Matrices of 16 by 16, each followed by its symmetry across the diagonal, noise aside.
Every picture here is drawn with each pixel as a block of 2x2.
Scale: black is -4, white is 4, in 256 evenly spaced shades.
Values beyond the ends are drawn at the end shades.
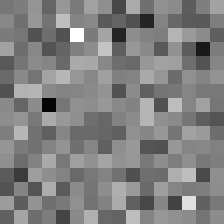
neither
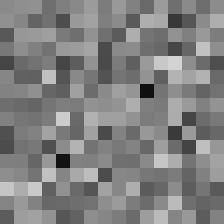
neither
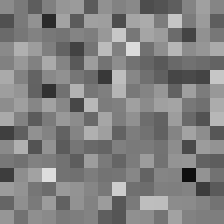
neither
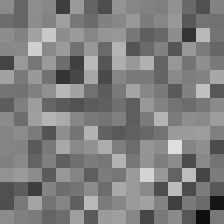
symmetric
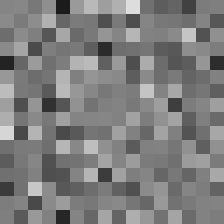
symmetric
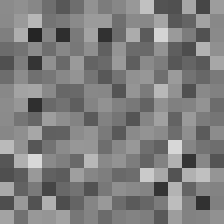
symmetric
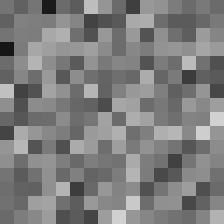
symmetric
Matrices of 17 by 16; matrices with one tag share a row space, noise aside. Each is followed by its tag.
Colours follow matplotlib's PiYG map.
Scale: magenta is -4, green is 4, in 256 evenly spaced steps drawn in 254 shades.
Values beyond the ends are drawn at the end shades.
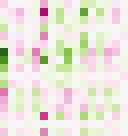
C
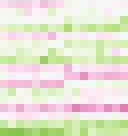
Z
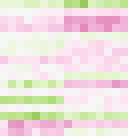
Z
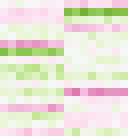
Z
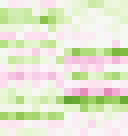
Z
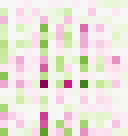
C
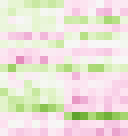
Z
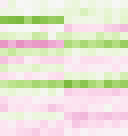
Z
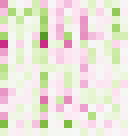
C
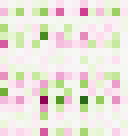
C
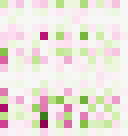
C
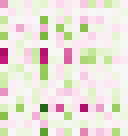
C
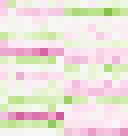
Z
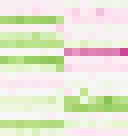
Z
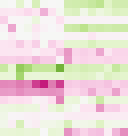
Z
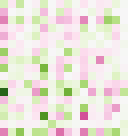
C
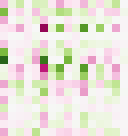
C
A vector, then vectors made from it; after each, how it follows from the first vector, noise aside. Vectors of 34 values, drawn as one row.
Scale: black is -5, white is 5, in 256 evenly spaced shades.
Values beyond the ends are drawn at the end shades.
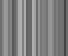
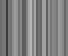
wrapped around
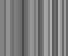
wrapped around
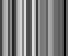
scaled up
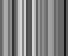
scaled up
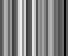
scaled up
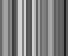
scaled up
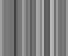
wrapped around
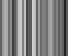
scaled up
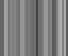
wrapped around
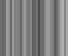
wrapped around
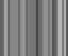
wrapped around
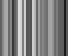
scaled up
